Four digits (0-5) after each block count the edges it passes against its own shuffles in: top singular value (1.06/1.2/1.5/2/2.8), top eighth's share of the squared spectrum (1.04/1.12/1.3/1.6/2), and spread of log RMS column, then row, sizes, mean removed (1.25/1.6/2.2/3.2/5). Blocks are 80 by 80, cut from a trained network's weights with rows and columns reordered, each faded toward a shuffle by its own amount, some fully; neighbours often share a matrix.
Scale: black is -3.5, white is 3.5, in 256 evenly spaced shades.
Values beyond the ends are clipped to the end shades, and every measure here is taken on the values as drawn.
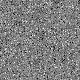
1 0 0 0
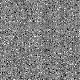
2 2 0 2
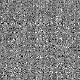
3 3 0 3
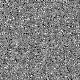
1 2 0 1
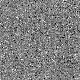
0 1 0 0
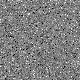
0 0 0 0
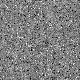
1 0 0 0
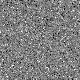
0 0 0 0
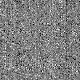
3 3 0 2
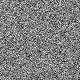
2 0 0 0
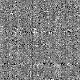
3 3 1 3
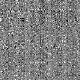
3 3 1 3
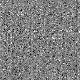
2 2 0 2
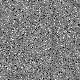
0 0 0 0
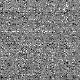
3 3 2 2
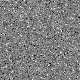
0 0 0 0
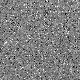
0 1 0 0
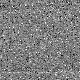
1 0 0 0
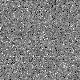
1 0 0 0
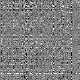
4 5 4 2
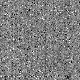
2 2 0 2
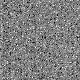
1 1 0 0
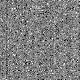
2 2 0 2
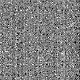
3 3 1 2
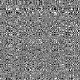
4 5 3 3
